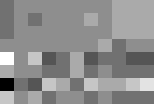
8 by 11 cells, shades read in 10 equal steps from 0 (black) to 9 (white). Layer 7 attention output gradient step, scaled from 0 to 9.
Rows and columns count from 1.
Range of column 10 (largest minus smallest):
4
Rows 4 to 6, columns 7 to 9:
5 6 4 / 3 4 4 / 4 5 4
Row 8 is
7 5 6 4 5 5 4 5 4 4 4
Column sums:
39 39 40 38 39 41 39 41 40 41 42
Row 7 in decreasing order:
8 7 7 7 6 6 6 4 4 3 0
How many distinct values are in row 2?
3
